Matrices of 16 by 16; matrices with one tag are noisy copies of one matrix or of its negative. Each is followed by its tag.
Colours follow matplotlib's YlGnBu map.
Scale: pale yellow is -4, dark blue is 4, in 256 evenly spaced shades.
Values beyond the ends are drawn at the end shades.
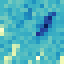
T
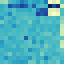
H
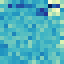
H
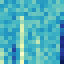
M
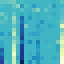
M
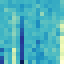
M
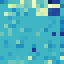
H
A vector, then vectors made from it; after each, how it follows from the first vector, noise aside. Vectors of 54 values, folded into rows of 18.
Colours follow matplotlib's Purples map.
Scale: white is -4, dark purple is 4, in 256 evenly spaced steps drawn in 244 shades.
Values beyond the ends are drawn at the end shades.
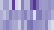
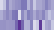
reversed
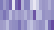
negated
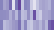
negated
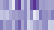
sign-scrambled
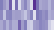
sign-scrambled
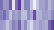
negated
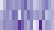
reversed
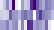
scaled up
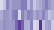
reversed
